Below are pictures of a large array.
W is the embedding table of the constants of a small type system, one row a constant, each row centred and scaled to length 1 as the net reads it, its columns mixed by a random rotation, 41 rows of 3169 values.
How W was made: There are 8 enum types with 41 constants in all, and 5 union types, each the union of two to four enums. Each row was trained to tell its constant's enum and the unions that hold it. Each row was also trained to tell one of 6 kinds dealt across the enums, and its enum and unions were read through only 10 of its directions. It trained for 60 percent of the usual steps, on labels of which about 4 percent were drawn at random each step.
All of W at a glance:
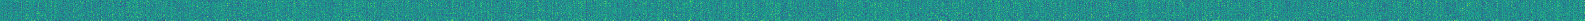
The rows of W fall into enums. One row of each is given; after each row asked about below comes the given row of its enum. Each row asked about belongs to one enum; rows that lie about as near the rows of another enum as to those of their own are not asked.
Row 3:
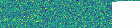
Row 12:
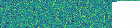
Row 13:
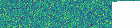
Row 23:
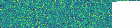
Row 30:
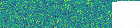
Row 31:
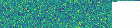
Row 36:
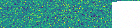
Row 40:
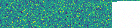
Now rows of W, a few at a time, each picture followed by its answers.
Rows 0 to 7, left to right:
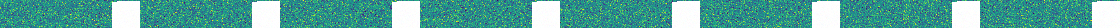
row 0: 40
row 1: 30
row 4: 12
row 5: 31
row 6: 36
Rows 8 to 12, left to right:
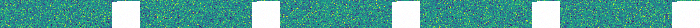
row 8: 12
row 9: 23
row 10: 36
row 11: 13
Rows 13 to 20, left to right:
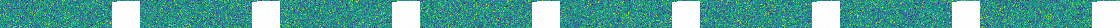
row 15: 31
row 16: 30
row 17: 40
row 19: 23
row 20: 40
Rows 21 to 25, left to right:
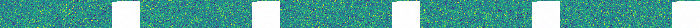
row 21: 36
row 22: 30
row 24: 40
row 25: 12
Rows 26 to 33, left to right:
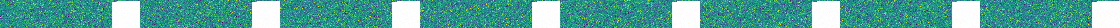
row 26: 23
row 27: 36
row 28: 36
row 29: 30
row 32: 13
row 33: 12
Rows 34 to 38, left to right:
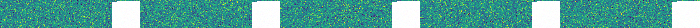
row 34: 12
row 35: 30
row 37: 23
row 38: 36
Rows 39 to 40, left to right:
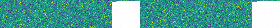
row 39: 13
